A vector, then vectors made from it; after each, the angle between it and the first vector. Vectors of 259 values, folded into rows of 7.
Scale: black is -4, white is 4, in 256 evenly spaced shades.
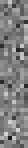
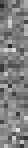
partly aligned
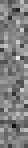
partly opposed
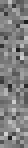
nearly parallel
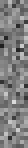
nearly parallel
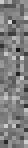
partly aligned
